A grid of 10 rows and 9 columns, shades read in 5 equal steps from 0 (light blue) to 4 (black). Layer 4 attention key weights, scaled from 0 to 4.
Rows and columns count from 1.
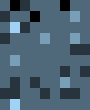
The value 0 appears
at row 3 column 2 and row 10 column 2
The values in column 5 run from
1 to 3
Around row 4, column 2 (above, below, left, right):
0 2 3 2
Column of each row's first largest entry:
2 4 3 1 8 1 7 2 1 1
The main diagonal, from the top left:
2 2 3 2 2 2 3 2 2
